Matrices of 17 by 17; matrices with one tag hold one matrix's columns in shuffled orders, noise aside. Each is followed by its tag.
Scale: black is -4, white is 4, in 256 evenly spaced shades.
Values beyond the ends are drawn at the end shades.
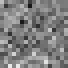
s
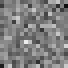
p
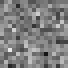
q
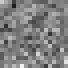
s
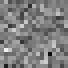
q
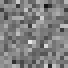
p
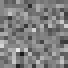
q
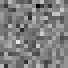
p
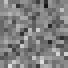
s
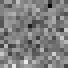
s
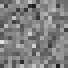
p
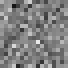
p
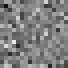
p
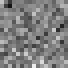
s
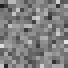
p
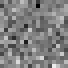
s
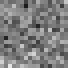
s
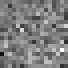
q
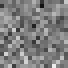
s
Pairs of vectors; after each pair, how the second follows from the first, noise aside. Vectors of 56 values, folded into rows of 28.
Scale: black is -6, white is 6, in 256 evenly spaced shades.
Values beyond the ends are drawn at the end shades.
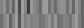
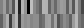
scaled up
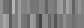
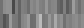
negated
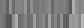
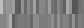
reversed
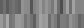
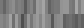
reversed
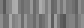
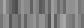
negated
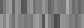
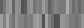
copied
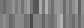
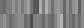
copied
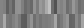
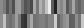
scaled up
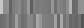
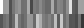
scaled up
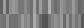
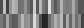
scaled up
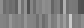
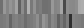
negated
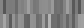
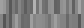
reversed
